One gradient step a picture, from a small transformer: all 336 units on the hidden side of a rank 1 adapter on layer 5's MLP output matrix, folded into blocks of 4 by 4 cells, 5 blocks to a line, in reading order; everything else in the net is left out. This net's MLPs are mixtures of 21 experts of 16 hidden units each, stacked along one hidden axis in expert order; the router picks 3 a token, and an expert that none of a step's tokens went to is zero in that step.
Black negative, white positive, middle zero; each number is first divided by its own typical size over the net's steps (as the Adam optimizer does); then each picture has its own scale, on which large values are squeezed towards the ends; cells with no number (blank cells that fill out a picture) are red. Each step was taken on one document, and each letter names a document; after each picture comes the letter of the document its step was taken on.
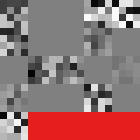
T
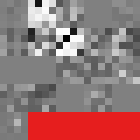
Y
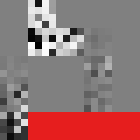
Y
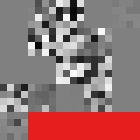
Y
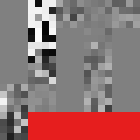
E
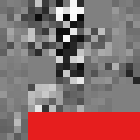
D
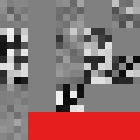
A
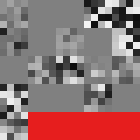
T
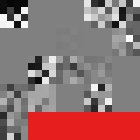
T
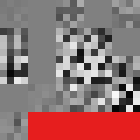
A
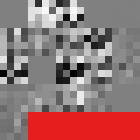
Y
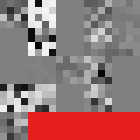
E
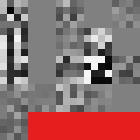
A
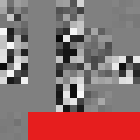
A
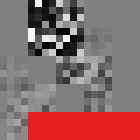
Y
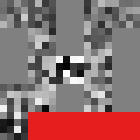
E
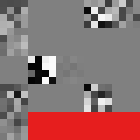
T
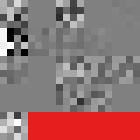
A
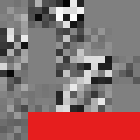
A
